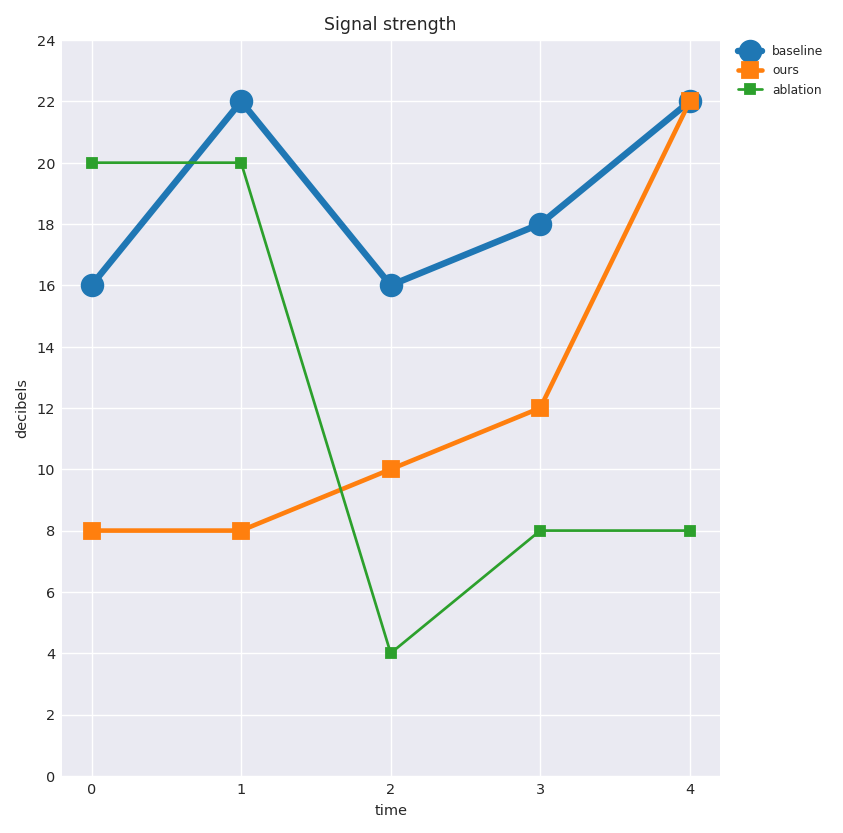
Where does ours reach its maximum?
4
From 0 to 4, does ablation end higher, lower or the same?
lower
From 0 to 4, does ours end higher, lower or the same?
higher
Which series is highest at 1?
baseline
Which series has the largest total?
baseline
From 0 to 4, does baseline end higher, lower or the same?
higher
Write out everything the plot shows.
Title: Signal strength
x-axis: time, ticks 0 1 2 3 4
y-axis: decibels, ticks 0 2 4 6 8 10 12 14 16 18 20 22 24
Legend: baseline, ours, ablation
Values:
baseline: 16 22 16 18 22
ours: 8 8 10 12 22
ablation: 20 20 4 8 8
